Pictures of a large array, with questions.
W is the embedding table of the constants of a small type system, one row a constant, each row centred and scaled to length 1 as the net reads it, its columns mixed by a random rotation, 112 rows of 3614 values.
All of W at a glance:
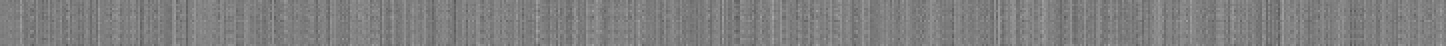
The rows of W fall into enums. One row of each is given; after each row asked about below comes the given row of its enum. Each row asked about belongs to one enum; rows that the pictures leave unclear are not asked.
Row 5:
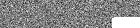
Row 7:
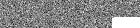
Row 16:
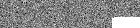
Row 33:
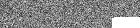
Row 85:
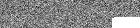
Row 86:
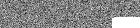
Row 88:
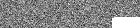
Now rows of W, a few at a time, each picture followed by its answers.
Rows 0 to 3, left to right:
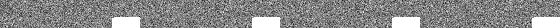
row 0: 33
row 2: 7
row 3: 5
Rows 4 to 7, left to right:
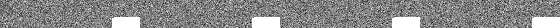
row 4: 33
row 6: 86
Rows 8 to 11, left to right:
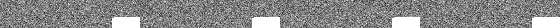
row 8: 88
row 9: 33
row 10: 85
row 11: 88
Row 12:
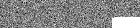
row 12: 16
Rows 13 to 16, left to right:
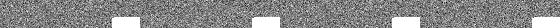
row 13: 5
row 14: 85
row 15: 5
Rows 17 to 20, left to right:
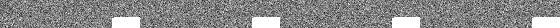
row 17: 33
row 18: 7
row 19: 88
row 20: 7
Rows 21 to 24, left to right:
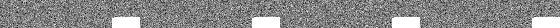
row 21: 16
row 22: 86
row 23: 5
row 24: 86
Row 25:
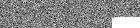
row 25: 16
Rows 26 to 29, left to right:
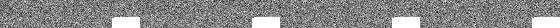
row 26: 33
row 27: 85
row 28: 16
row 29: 16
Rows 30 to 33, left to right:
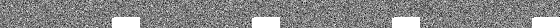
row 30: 5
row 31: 5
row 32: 16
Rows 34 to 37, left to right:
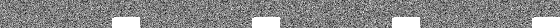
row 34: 86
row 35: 86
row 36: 7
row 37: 86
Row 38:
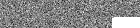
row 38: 7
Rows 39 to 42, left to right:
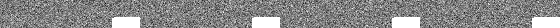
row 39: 85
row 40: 7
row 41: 5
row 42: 88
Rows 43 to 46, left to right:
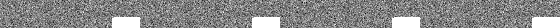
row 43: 7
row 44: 7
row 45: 16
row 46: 7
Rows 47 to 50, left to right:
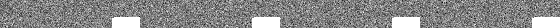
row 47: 33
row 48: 5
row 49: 7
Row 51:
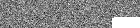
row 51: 88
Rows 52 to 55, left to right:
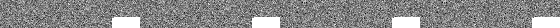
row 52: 88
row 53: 88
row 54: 16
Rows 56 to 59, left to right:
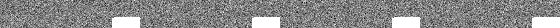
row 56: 85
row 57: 7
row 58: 16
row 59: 7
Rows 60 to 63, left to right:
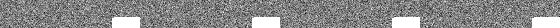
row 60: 88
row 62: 86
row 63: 33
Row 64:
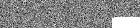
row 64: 16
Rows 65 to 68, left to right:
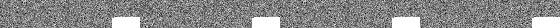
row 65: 16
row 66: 33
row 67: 16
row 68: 86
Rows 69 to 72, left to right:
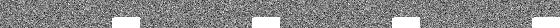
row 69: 88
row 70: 7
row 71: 88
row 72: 86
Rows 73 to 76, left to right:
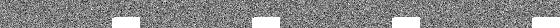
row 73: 86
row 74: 16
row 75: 88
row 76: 7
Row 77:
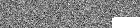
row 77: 88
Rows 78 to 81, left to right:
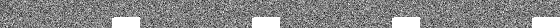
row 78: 33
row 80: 88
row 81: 7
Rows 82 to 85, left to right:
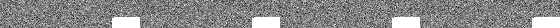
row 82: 88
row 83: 85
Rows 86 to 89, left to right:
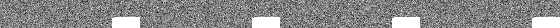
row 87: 16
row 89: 86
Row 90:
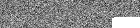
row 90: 85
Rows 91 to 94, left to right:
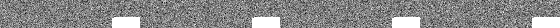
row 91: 86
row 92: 16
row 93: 86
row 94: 7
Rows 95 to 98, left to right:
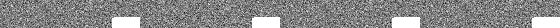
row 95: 5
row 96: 88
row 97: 5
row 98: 5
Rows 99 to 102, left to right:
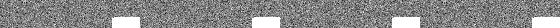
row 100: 86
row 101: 7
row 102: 16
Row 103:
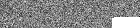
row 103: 33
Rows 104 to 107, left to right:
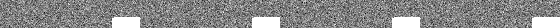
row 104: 88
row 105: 7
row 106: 16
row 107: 7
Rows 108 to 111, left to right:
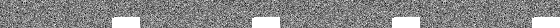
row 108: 16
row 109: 85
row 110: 85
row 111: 16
